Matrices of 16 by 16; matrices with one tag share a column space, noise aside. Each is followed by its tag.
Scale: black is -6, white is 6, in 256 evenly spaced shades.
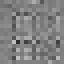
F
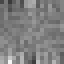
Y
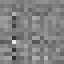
F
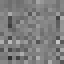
F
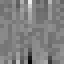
Y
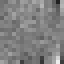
Y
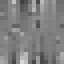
Y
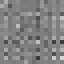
F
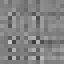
F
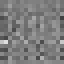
F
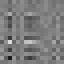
F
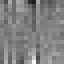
Y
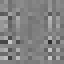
F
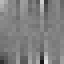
Y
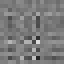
F
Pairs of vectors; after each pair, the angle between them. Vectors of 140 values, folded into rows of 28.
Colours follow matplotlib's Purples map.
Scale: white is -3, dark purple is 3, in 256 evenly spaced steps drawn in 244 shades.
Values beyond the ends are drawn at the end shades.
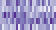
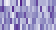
orthogonal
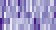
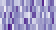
partly opposed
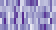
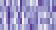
nearly opposite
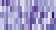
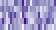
partly opposed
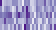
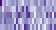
nearly parallel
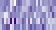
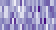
partly aligned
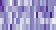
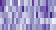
nearly parallel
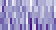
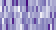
orthogonal
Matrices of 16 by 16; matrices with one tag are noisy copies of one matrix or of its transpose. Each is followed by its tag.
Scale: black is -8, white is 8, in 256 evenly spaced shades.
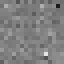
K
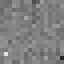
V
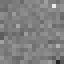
V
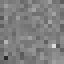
K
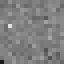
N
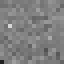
N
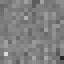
V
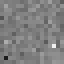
K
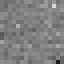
V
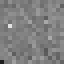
N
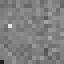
N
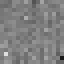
V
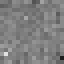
V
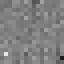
V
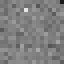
N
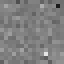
K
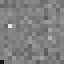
N
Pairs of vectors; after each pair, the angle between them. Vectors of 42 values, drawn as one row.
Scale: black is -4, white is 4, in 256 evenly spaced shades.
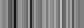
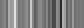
nearly opposite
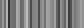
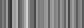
partly aligned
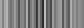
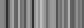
partly opposed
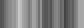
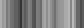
nearly opposite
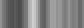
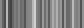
partly aligned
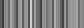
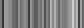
partly aligned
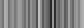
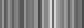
nearly opposite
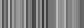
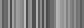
nearly parallel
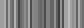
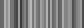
orthogonal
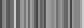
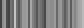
nearly parallel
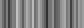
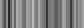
nearly parallel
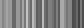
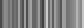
partly opposed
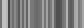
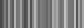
orthogonal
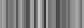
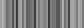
partly aligned
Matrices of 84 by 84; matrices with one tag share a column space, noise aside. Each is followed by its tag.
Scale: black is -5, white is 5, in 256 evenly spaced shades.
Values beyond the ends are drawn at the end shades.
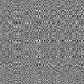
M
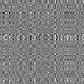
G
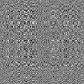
M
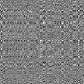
M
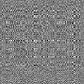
M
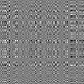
M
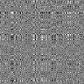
G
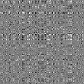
G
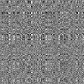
G
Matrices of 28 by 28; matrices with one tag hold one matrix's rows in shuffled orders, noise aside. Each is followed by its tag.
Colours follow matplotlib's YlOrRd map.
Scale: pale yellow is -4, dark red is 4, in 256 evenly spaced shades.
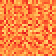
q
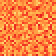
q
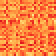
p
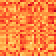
p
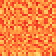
q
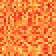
q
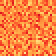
q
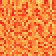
q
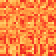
p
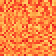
q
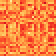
p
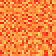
q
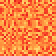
q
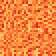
q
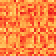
p
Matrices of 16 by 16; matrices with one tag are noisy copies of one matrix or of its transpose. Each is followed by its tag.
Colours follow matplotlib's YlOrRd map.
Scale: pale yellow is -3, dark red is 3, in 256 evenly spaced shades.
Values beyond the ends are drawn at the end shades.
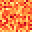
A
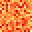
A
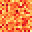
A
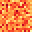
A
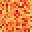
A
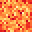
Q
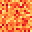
A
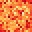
Q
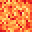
Q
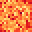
Q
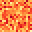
A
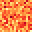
A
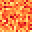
A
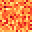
A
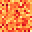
A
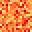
A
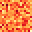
A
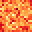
Q
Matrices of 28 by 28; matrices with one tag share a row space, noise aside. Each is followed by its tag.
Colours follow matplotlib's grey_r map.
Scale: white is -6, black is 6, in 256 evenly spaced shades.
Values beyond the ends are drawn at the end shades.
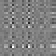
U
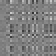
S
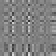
U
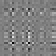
U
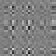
U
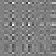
U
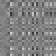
S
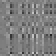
S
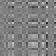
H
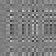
S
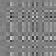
S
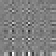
U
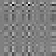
U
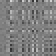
S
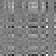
H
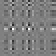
U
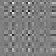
U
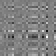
H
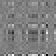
H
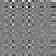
U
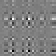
U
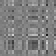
H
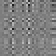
U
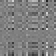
H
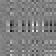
S
